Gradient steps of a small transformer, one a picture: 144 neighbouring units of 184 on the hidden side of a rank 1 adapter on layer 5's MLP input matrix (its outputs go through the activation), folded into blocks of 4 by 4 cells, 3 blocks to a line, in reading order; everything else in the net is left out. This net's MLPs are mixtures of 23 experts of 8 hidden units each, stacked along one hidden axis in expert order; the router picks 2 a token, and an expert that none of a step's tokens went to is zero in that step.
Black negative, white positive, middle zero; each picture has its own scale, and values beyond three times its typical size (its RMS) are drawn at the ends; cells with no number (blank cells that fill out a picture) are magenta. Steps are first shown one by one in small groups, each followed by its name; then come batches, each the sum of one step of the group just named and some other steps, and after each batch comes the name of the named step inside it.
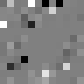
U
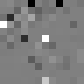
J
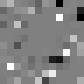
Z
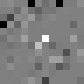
J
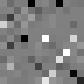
J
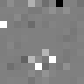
U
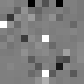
J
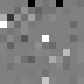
J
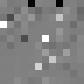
J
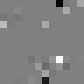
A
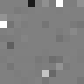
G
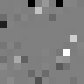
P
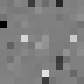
P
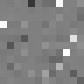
G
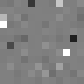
G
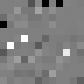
P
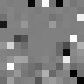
P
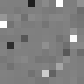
G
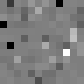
P
